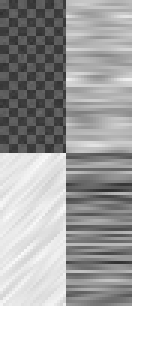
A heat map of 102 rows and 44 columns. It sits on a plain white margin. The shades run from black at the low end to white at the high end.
The table splits into 2 rows of 2 panels. Panel 1,1: low, checkered. Panel 1,2: high, streaked across. Panel 2,1: very high, slanting up to the right, faint in contrast. Panel 2,2: middling, streaked across, strong in contrast.
